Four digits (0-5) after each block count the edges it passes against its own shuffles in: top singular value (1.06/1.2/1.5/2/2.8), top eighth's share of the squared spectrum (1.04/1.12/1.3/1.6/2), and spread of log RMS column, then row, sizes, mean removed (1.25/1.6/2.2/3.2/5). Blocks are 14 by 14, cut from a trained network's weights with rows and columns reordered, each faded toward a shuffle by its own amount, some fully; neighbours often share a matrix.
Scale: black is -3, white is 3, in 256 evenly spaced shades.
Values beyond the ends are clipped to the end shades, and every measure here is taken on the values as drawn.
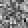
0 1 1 0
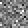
0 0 1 0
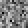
0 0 0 0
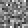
0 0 0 0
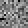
0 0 0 0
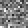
1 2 0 0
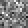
0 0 0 0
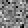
0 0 0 0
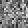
1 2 0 0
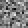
1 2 1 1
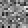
0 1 0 0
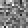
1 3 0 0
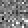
0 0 0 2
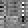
3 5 2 2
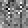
2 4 1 1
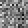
2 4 1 0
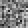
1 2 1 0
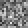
1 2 0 0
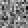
0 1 0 0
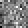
1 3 1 0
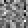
2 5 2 0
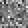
1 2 0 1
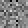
2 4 1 0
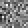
1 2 0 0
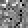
2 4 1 0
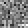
1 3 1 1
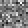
1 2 0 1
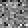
1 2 0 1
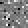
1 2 0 0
